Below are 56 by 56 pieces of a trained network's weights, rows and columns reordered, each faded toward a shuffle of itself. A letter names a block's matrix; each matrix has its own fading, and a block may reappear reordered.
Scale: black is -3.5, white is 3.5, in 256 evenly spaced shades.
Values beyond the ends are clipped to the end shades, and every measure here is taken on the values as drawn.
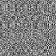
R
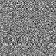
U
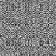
R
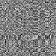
R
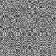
R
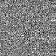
U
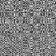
R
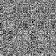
U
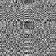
R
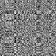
R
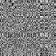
R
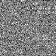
U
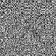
U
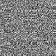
U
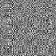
R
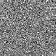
U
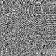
U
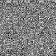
U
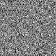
U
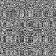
R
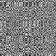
R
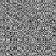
R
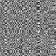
R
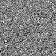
U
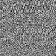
U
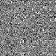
U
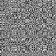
R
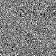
U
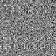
U
